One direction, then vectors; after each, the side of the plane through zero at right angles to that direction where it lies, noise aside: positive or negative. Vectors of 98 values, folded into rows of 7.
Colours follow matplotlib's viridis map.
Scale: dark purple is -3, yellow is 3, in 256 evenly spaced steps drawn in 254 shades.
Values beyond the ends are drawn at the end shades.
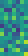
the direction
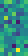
positive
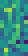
negative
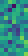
positive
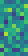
negative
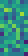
negative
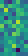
negative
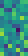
positive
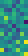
positive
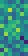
negative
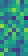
negative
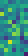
negative
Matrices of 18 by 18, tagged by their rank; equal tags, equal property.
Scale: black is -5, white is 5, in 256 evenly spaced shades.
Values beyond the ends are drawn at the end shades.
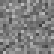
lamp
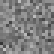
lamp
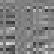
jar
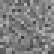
lamp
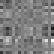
jar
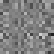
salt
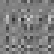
jar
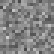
lamp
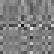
jar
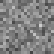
lamp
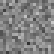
lamp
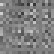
salt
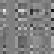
jar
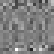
salt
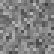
lamp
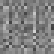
salt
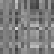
jar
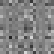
salt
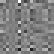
jar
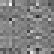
salt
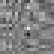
salt
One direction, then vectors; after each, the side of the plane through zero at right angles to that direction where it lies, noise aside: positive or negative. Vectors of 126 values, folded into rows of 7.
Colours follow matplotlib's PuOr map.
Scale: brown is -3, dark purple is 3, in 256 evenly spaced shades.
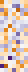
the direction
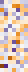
negative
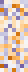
negative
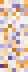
positive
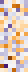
negative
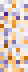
negative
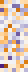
positive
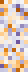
positive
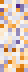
positive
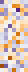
negative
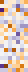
positive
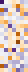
negative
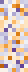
negative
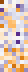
positive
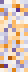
negative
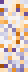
negative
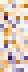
positive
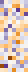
negative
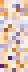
positive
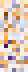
positive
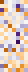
positive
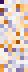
negative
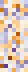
negative
